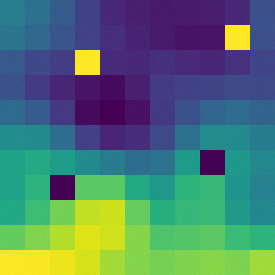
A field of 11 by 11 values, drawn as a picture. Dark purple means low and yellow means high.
Calmest part: top middle. Lone odd cells: 4, 2 higher and 2 lower than their neighbours. Stripes: none. Slope: up to the bottom.
